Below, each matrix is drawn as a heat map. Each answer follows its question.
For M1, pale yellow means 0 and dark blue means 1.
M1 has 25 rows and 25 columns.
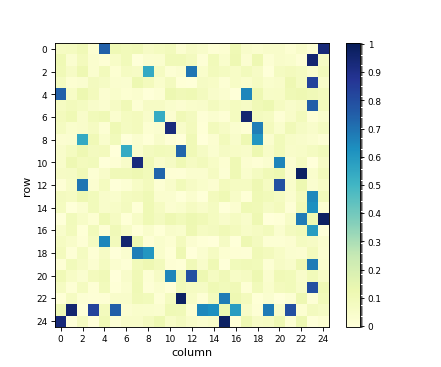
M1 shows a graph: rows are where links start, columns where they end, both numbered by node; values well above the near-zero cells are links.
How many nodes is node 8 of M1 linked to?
2
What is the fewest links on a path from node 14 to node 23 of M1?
1
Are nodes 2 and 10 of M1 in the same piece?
yes
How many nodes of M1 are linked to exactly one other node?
8
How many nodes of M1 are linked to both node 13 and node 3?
1
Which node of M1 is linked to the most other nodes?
node 23
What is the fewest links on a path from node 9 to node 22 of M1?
2
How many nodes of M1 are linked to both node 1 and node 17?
0
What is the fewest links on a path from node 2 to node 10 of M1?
3
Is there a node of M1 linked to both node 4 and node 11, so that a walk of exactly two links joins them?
no
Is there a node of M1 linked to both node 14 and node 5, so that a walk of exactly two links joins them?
yes
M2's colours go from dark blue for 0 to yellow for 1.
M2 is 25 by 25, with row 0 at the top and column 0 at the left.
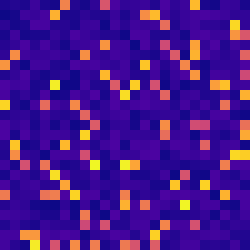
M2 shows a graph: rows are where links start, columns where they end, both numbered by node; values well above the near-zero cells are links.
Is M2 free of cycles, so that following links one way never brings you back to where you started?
no
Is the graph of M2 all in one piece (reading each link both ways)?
yes
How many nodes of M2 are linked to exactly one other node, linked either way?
2
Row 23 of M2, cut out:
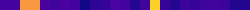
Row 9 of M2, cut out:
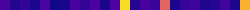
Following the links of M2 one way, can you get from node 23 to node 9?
yes
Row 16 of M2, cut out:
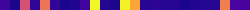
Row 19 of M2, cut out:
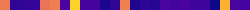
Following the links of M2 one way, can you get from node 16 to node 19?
yes
